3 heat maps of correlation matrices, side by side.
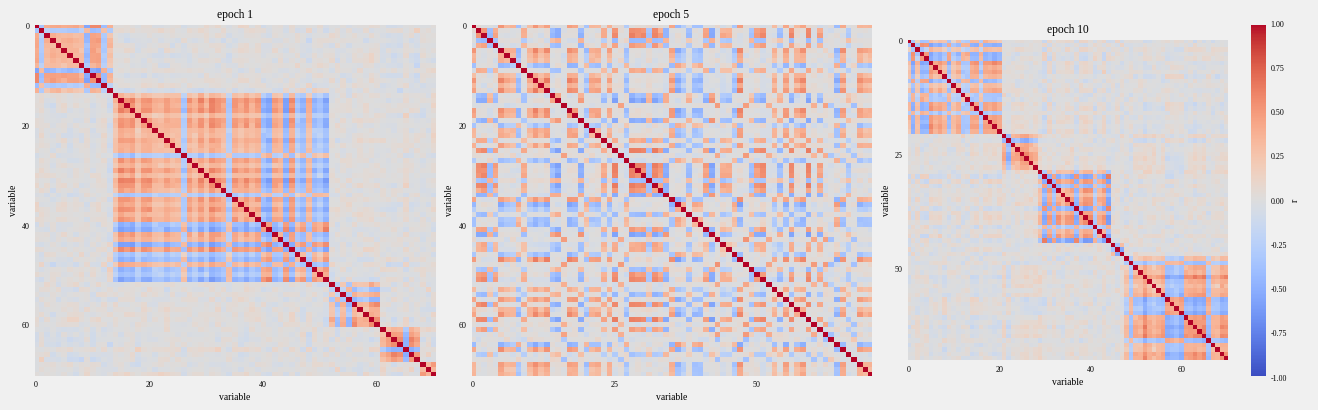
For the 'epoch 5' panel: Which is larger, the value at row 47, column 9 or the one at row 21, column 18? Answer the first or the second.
the second
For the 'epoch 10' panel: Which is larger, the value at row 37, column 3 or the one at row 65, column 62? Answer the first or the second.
the second
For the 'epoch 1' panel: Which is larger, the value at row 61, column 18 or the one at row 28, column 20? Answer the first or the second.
the second
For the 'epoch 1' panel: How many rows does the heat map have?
71
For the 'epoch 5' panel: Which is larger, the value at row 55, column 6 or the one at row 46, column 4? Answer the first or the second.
the first
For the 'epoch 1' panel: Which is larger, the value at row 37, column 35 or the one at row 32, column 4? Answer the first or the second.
the first
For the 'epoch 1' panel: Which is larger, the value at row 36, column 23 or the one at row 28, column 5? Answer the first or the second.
the first
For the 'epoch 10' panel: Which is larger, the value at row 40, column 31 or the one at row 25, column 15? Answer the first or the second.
the first
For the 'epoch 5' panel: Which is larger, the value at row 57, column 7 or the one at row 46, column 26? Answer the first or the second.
the first
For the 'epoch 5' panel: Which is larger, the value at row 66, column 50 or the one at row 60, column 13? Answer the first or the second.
the second
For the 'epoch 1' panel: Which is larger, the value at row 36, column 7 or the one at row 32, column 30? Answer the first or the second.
the second
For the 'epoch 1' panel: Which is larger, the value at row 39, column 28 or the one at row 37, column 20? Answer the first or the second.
the second
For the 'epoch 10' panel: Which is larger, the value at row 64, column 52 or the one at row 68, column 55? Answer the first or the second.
the first
